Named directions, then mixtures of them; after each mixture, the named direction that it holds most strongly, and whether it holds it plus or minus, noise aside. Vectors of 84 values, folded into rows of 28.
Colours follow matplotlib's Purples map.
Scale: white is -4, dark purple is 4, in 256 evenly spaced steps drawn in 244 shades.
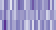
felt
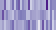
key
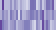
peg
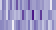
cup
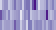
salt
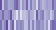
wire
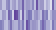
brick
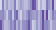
peg, plus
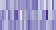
brick, plus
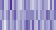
felt, minus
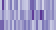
peg, plus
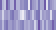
key, minus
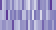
cup, minus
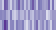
felt, plus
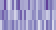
key, plus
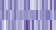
felt, minus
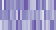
peg, minus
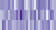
salt, minus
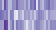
wire, plus
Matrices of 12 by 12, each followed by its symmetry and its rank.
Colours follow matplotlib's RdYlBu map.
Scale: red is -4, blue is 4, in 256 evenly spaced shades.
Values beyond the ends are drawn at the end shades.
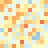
symmetric, full rank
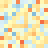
symmetric, full rank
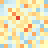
symmetric, full rank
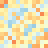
symmetric, full rank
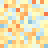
neither, full rank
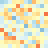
neither, full rank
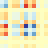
symmetric, rank one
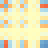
symmetric, rank one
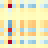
neither, rank one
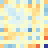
symmetric, rank two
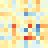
antisymmetric, rank two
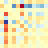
antisymmetric, rank two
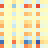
neither, rank one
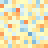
neither, full rank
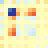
symmetric, rank two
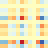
neither, rank one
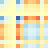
symmetric, rank one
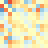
antisymmetric, rank two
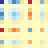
symmetric, rank one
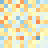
symmetric, rank two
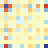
symmetric, rank two
